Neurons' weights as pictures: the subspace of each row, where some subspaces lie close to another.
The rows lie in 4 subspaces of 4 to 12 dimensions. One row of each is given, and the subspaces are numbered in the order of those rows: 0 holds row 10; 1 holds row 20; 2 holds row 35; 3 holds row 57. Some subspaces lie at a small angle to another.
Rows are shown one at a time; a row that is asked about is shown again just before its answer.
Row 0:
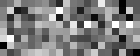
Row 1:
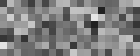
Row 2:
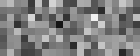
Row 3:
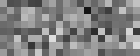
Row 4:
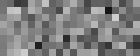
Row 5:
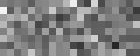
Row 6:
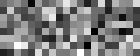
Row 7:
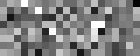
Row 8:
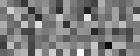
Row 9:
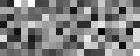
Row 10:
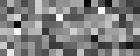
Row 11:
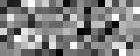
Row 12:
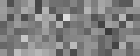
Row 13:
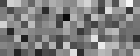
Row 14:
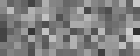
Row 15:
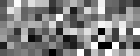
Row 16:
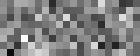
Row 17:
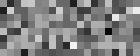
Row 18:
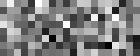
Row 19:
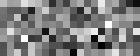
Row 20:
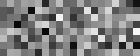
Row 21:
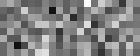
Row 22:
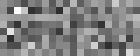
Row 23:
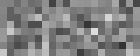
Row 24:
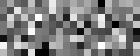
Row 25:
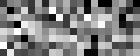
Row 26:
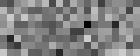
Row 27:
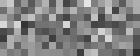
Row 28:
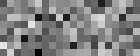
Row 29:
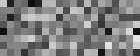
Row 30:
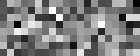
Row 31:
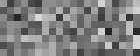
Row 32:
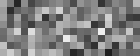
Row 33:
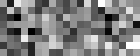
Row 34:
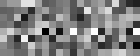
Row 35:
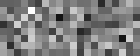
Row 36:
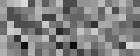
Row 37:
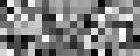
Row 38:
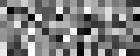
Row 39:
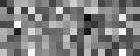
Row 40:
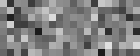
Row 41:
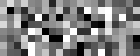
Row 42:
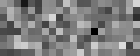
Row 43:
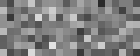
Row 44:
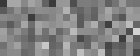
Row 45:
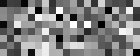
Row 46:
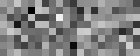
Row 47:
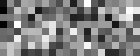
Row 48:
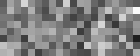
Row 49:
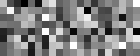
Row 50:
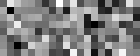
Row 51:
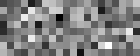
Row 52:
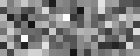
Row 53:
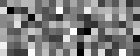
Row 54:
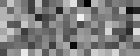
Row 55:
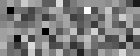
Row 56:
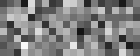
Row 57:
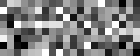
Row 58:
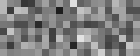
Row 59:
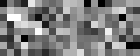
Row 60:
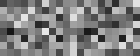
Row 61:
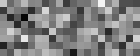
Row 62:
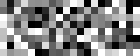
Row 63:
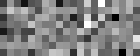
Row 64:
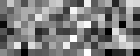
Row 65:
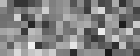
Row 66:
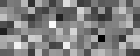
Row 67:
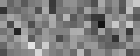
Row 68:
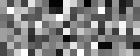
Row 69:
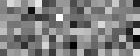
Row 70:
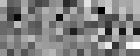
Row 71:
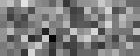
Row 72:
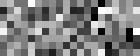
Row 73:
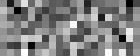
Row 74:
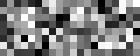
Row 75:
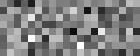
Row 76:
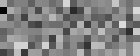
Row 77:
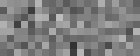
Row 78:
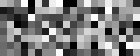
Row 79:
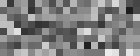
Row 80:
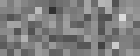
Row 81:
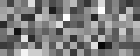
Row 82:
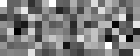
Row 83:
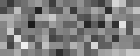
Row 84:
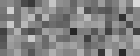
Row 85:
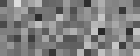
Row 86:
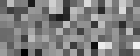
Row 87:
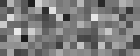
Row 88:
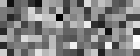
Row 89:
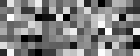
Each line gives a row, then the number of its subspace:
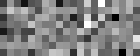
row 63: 3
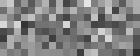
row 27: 0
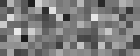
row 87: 0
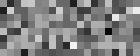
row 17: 3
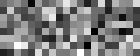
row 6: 3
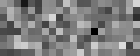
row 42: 3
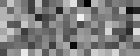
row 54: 3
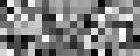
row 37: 3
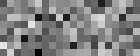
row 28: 1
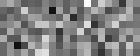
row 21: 3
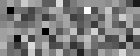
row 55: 1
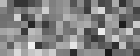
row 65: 0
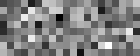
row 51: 2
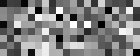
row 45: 3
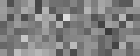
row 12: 0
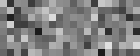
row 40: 3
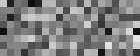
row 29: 2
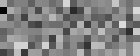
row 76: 3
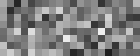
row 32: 0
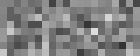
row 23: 3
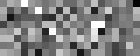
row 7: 3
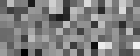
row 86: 1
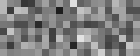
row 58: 3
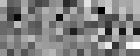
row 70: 0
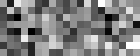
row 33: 0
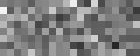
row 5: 3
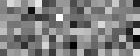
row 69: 2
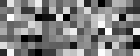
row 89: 1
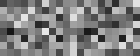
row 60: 1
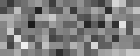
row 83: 3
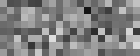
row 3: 1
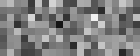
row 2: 1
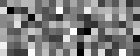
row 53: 1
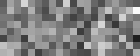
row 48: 3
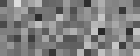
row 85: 0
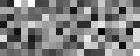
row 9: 0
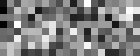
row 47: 3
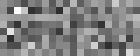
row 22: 3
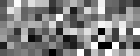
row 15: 0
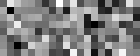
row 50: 3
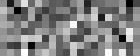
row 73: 3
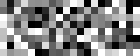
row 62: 3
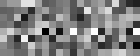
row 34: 1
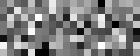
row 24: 3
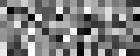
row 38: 1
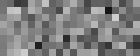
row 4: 0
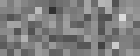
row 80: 0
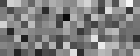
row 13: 0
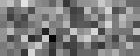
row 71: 0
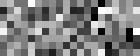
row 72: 3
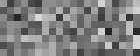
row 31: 1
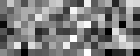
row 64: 3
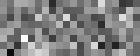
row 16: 1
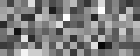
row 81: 0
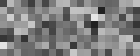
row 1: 3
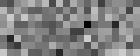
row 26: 3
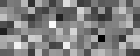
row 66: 3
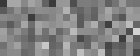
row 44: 3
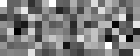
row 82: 3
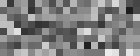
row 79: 3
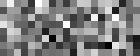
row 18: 0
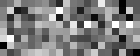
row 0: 3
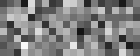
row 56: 2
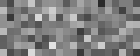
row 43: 3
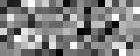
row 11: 3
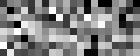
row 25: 0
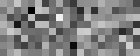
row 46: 2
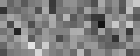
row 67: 3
